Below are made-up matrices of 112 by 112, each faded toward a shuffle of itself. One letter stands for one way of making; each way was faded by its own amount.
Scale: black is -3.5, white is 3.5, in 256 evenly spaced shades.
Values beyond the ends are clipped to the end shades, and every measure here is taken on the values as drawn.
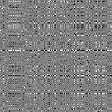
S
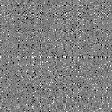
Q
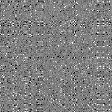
Q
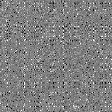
Q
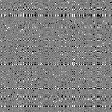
S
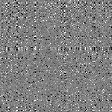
Q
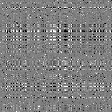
S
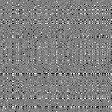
S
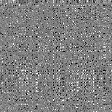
Q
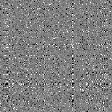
Q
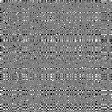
S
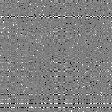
S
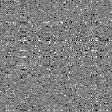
Q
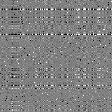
S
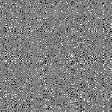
Q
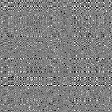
S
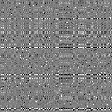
S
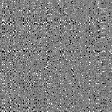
Q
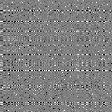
S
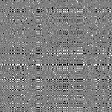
S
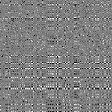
S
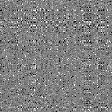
Q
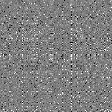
Q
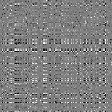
S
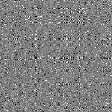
Q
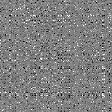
Q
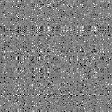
Q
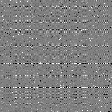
S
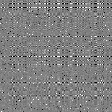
S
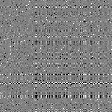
S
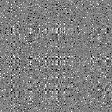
Q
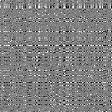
S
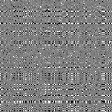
S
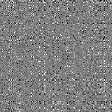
Q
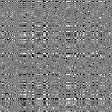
S
